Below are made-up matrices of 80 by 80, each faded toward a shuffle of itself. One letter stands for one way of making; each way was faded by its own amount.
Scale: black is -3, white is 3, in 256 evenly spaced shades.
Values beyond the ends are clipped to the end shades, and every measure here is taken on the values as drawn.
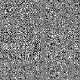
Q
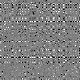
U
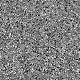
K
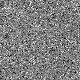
K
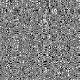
Q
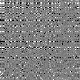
U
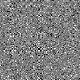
Q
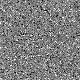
K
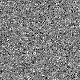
K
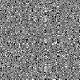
Q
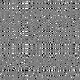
U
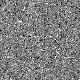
K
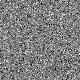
K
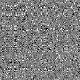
Q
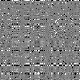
U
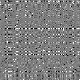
U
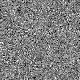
K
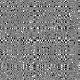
U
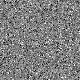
K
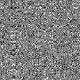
Q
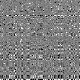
U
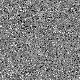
K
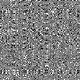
Q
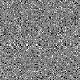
Q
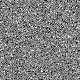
K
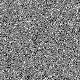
K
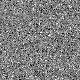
K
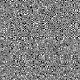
Q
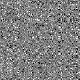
Q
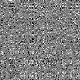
Q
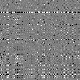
U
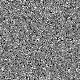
K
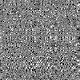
Q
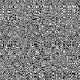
Q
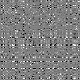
U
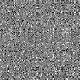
Q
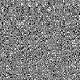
Q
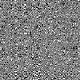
Q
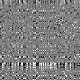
U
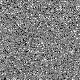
K
